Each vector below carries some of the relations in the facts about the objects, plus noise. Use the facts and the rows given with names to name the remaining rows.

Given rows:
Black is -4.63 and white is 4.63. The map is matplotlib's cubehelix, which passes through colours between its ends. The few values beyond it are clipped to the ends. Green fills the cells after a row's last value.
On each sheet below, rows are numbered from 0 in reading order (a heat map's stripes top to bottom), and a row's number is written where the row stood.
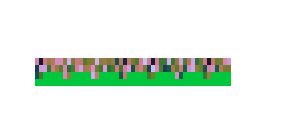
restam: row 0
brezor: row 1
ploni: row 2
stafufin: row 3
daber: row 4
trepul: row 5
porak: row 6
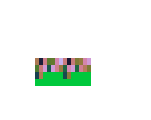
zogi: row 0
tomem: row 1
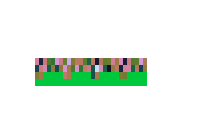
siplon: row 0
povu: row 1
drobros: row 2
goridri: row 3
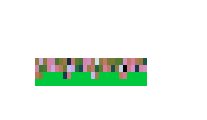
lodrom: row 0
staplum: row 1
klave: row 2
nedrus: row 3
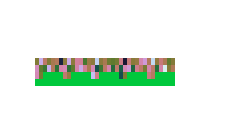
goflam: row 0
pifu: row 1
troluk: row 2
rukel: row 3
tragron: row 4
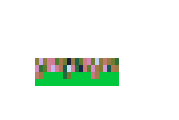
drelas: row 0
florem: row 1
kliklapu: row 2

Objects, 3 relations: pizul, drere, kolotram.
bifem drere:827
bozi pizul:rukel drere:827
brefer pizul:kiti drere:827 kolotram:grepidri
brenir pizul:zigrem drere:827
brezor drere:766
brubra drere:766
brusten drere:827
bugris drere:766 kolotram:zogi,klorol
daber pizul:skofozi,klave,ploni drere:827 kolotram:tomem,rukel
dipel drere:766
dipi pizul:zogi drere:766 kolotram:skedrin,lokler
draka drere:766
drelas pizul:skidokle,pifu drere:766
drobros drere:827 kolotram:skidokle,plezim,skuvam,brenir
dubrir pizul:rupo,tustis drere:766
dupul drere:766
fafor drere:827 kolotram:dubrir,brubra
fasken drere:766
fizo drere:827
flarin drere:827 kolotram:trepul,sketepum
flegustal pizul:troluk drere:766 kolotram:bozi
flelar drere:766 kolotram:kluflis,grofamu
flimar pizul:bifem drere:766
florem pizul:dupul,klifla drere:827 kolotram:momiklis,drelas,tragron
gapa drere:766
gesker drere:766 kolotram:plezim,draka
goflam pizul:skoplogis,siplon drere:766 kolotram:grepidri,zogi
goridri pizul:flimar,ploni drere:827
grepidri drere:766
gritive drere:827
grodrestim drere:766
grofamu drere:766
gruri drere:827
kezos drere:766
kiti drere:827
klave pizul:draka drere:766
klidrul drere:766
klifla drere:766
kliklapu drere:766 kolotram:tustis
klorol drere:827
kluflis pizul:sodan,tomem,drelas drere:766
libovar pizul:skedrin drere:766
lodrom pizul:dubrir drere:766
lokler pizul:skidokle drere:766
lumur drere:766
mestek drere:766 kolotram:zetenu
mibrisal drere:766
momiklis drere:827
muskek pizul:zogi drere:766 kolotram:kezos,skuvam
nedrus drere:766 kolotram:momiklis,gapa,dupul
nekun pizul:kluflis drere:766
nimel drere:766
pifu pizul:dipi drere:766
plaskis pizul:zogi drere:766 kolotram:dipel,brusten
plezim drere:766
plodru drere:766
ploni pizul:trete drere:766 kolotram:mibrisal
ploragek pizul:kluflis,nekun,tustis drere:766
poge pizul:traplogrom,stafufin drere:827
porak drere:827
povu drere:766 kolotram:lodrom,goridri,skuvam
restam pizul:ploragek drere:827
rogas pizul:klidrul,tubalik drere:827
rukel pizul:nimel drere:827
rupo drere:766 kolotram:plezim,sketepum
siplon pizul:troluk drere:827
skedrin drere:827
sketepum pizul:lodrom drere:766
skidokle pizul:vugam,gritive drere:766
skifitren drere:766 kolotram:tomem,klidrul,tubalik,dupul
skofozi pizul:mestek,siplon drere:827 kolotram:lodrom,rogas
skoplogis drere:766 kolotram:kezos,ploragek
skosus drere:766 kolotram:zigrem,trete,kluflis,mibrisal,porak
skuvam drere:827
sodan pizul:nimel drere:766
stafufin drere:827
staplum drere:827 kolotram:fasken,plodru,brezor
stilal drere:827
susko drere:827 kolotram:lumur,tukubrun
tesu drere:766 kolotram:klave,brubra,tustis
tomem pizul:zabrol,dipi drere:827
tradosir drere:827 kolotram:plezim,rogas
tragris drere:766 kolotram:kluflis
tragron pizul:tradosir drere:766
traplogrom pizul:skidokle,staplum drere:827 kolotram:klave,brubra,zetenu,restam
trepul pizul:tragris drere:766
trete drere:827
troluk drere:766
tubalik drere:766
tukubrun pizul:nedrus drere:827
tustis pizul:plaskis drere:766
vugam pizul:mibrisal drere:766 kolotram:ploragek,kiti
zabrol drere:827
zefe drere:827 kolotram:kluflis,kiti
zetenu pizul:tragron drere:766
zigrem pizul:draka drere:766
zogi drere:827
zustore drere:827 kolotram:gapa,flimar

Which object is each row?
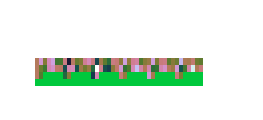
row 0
sketepum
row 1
skuvam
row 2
tradosir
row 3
ploragek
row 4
grofamu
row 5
grepidri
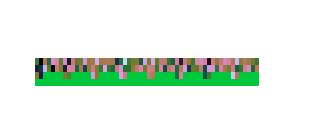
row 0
brefer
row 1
brenir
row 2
flegustal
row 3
klifla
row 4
gesker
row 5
rogas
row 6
bozi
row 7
zigrem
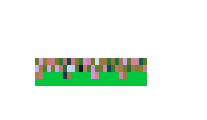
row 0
vugam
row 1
traplogrom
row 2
mestek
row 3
plezim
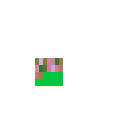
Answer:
skidokle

